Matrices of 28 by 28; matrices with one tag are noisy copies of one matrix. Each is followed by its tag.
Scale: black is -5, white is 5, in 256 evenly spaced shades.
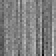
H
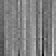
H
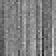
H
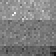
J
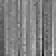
H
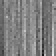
H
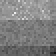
J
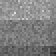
J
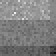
J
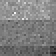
J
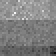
J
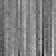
H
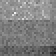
J
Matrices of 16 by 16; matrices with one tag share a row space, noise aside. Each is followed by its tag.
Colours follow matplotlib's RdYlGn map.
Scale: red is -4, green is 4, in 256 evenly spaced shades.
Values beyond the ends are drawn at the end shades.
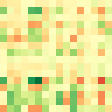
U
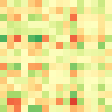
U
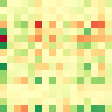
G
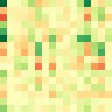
G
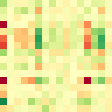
G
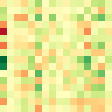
G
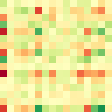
G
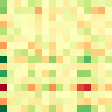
G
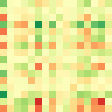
G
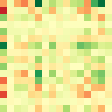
G
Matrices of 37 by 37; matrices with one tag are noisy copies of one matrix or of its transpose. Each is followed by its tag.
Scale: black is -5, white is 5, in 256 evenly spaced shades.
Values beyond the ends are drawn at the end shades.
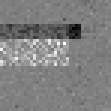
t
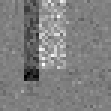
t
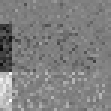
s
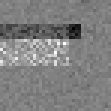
t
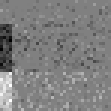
s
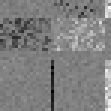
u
